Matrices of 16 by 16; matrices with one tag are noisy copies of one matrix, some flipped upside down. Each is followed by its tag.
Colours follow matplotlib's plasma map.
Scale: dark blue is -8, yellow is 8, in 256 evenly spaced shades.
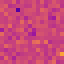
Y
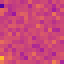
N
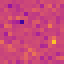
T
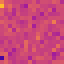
N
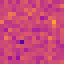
T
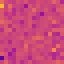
N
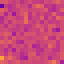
N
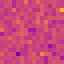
Y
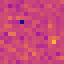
T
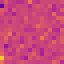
N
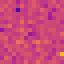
Y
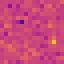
T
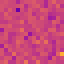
Y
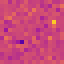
T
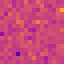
Y
